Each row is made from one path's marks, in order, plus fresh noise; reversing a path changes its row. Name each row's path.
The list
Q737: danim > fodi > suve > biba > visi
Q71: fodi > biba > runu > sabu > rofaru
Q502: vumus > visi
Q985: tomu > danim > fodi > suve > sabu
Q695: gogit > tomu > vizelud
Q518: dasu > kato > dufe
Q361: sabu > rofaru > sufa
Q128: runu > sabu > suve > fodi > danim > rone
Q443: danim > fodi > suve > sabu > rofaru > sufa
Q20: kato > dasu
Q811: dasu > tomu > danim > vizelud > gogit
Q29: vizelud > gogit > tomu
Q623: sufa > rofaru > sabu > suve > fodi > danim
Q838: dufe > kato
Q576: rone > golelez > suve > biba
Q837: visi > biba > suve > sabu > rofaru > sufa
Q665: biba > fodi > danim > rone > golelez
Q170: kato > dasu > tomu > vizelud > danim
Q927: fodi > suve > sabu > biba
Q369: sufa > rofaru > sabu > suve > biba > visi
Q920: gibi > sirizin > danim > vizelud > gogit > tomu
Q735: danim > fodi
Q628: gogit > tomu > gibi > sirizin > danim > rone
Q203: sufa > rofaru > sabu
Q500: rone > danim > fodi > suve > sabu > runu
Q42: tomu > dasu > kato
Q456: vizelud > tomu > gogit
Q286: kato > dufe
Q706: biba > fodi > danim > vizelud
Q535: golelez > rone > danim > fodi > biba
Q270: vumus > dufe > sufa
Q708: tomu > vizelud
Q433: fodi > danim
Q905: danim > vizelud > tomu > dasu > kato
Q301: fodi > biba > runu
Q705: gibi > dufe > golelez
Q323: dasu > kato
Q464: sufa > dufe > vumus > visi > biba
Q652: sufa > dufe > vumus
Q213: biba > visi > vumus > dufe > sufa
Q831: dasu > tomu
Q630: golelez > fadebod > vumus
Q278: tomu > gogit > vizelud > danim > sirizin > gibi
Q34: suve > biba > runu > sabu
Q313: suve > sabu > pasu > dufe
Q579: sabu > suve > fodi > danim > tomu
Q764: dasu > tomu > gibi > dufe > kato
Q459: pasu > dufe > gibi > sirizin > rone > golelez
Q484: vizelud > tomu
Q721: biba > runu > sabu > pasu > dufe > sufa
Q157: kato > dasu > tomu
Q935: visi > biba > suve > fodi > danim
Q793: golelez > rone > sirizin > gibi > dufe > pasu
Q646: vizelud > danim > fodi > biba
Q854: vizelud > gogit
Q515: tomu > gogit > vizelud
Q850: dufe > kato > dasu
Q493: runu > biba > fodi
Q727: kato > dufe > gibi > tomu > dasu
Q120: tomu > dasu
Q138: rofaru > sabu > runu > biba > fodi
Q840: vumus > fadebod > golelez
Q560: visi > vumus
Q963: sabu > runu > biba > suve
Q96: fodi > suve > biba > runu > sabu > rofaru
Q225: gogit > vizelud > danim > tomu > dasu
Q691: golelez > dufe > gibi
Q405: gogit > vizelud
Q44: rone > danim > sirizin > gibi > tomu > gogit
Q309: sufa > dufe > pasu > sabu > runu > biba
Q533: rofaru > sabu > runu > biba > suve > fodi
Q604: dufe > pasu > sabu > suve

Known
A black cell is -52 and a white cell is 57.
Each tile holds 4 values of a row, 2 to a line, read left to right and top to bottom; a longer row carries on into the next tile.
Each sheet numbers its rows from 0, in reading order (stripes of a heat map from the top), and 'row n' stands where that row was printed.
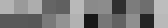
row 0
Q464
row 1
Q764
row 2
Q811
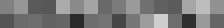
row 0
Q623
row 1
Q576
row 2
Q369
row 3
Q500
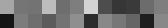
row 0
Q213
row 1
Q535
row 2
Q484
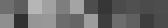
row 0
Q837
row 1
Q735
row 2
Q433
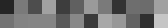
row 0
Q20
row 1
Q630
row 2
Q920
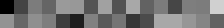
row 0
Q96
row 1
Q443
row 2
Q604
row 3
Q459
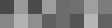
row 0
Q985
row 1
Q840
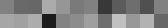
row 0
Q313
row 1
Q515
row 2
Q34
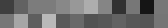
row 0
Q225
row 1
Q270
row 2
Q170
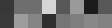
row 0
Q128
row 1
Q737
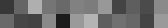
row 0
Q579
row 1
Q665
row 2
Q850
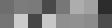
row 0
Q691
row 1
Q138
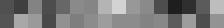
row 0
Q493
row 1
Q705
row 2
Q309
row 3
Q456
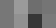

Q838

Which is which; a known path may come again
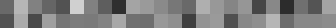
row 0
Q652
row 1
Q502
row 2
Q560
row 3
Q837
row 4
Q203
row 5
Q20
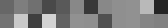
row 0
Q691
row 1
Q286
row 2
Q405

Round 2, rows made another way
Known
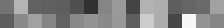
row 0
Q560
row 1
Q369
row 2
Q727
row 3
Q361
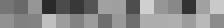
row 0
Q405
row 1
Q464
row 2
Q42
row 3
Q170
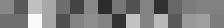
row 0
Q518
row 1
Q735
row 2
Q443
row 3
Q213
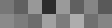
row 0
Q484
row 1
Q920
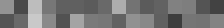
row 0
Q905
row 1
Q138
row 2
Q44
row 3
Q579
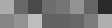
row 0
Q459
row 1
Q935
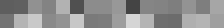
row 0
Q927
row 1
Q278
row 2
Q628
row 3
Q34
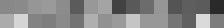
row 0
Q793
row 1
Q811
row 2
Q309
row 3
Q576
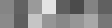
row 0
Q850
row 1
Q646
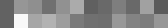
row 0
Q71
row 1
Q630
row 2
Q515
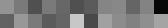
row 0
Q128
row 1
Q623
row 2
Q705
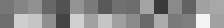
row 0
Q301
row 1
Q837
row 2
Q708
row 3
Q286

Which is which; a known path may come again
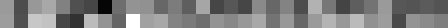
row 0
Q20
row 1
Q737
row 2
Q71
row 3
Q29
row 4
Q646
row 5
Q120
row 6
Q309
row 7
Q533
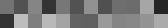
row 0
Q443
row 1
Q854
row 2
Q695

